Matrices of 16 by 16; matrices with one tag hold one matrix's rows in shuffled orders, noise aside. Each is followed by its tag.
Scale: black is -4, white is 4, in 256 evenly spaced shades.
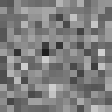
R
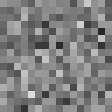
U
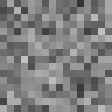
R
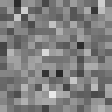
R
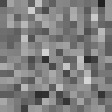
U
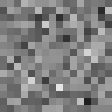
U
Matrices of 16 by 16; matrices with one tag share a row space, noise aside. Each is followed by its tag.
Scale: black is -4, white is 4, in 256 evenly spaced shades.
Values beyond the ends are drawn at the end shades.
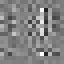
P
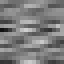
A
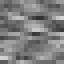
A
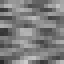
A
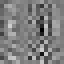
P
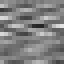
A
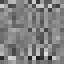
P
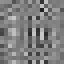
P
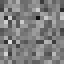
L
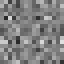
L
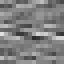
A
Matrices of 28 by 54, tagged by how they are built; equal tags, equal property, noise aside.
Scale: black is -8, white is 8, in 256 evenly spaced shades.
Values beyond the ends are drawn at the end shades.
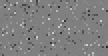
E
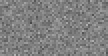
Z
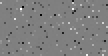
E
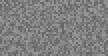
Z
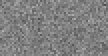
Z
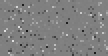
E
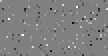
E
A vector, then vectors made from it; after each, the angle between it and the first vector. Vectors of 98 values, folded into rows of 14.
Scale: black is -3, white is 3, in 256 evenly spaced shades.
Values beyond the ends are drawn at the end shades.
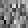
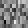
nearly parallel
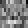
orthogonal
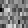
orthogonal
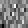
partly aligned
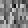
nearly opposite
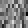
orthogonal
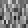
partly aligned
